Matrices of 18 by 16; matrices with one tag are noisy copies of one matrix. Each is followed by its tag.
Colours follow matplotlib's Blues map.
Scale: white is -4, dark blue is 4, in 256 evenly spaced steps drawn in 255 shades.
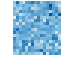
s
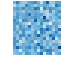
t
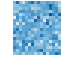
s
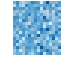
t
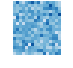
s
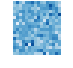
s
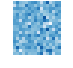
t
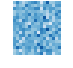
t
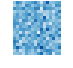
t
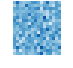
t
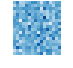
t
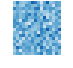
t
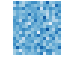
t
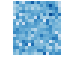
s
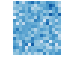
s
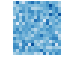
s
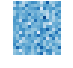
t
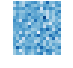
t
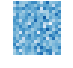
t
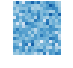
s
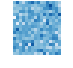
s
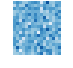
t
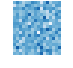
t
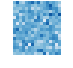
s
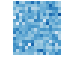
s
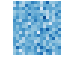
t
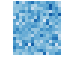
s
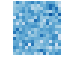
s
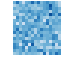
s
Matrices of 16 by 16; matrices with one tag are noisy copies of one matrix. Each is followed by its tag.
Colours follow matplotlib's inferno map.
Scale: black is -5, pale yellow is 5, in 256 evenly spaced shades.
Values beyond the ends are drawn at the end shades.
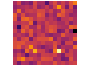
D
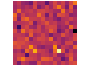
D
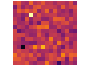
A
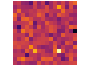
D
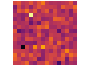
A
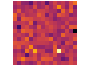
D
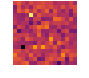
A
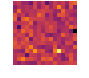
D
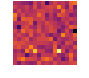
D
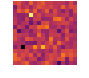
A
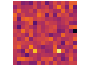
D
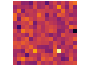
D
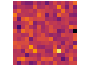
D
